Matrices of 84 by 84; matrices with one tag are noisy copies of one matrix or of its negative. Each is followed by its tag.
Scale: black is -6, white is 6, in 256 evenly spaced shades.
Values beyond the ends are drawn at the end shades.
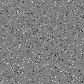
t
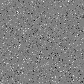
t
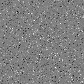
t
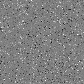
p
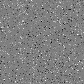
p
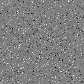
t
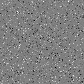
t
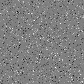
t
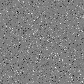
t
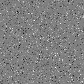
t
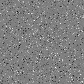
t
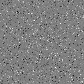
t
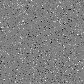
p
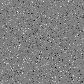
t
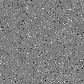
p
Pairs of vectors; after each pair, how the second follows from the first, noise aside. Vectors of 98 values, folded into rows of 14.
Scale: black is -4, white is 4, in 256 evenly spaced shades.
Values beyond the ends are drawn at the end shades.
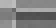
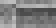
wrapped around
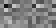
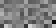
wrapped around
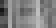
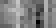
wrapped around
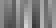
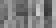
wrapped around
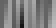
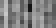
wrapped around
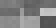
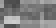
wrapped around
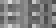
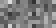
sign-scrambled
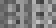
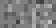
partly zeroed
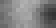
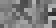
sign-scrambled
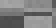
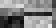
scaled up
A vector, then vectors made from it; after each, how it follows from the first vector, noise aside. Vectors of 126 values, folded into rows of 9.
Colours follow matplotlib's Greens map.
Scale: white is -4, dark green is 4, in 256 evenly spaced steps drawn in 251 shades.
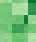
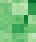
copied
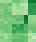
copied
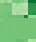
partly zeroed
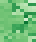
sign-scrambled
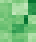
copied
